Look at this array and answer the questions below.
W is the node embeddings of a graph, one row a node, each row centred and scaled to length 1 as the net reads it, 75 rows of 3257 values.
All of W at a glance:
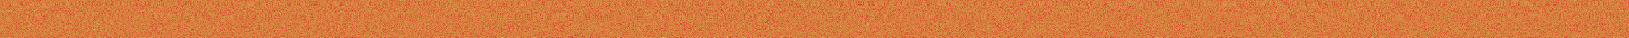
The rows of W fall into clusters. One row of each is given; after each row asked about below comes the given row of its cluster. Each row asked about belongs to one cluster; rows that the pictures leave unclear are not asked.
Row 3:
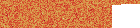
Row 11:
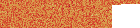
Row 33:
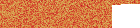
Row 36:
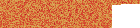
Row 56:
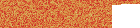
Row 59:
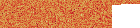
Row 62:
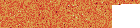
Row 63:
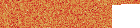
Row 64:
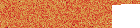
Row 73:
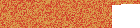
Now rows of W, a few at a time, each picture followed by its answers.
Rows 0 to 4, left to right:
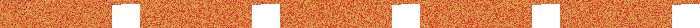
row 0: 73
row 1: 36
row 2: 62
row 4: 63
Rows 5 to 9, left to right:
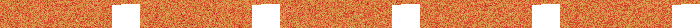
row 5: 3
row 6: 3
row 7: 59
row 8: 3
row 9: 3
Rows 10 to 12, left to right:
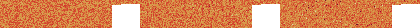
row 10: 3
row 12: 73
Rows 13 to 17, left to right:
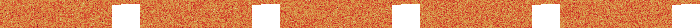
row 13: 59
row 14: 59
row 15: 56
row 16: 73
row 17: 64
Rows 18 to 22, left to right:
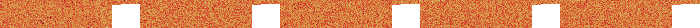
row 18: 11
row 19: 63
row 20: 36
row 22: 36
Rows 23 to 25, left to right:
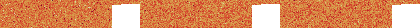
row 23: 62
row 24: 59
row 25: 64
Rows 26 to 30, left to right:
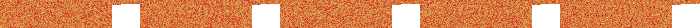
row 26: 59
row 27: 11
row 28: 56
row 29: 11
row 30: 11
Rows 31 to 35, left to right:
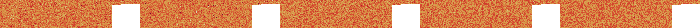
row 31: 33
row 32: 62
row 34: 11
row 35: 62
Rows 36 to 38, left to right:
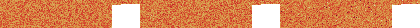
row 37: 33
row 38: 62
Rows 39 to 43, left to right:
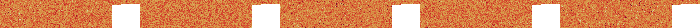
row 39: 11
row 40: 36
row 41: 73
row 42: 64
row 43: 62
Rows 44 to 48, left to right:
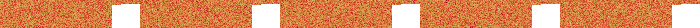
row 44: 59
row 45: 63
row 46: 56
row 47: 36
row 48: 56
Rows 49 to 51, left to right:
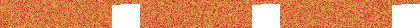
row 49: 36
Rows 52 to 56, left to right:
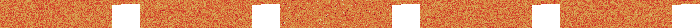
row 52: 62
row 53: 64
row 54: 73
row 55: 63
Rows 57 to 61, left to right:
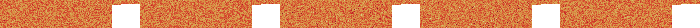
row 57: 63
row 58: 59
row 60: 36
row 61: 56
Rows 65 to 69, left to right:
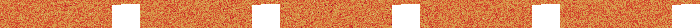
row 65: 3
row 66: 33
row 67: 56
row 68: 3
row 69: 64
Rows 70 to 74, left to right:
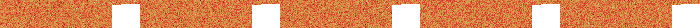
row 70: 59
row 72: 33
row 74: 36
